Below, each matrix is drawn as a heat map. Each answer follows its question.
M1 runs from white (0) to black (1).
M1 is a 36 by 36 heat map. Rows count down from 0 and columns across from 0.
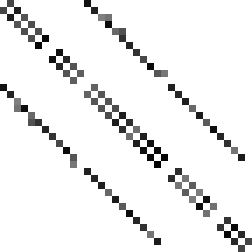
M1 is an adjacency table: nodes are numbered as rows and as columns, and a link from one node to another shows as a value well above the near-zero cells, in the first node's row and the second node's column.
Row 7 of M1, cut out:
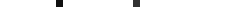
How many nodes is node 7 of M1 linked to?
2
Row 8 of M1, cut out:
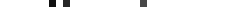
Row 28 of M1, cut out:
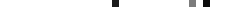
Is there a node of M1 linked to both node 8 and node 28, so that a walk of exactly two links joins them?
no
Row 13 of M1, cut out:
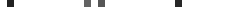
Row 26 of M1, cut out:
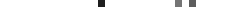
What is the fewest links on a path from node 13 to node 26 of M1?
2
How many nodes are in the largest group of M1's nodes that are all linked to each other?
3
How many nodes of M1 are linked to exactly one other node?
2
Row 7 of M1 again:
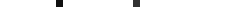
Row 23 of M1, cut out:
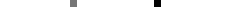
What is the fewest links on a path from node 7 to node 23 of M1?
4
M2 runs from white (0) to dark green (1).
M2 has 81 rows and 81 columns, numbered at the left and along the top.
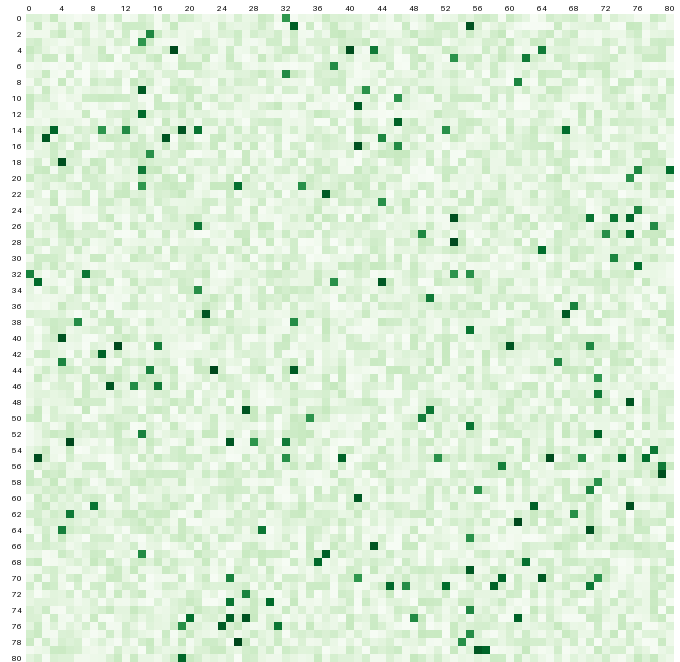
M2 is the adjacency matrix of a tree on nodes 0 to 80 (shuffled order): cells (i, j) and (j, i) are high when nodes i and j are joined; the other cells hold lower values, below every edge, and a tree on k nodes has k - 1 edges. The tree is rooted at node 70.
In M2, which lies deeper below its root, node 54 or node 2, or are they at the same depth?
node 2
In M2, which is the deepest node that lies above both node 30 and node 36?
25
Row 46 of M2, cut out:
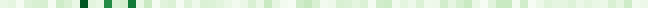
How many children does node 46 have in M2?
2
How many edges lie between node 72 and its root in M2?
4
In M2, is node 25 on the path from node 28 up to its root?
yes
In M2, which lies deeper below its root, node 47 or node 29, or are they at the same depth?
the same depth
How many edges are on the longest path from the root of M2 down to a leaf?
9
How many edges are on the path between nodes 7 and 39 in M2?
3
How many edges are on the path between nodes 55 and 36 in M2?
6
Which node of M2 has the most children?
55
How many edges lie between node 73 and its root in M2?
2
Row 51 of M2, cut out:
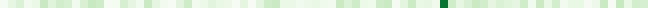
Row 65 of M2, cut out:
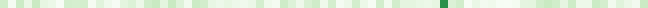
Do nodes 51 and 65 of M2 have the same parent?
yes
